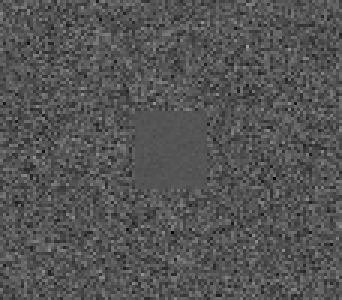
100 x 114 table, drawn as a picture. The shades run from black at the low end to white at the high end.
Histogram: bell-shaped. Calmest part: centre. Odd rows or columns: none. Odd patch: calmer, in the centre. Grain: fine. Mirror symmetry: none. Slope: none. Stripes: none. Seam: none.
